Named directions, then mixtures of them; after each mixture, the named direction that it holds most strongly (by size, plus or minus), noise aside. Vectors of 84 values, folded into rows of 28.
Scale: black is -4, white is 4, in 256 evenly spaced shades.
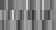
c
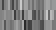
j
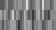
c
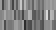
j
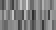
c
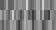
c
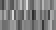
c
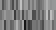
j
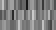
c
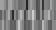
c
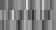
c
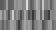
c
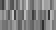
c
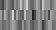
c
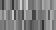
j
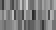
j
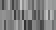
j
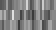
c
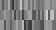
j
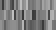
j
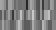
c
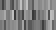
j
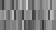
j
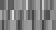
c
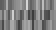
c
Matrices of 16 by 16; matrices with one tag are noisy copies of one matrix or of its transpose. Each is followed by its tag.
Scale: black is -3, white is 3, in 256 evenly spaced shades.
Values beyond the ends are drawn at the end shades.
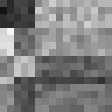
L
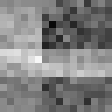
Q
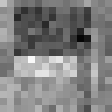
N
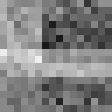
Q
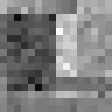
N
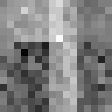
Q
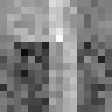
Q
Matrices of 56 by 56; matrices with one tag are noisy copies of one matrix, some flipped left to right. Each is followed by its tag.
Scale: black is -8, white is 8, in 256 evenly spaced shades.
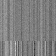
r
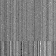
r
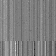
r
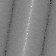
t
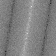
t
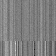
r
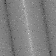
t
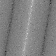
t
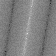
t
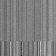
r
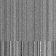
r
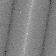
t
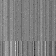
r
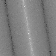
t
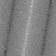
t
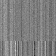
r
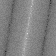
t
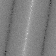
t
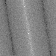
t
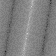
t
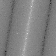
t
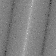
t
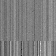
r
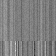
r
